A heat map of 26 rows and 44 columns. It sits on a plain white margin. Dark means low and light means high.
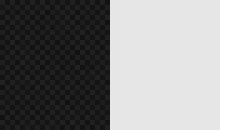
It is made of 1 by 2 panels. Panel 1,1: very low, checkered, faint in contrast. Panel 1,2: very high, flat.
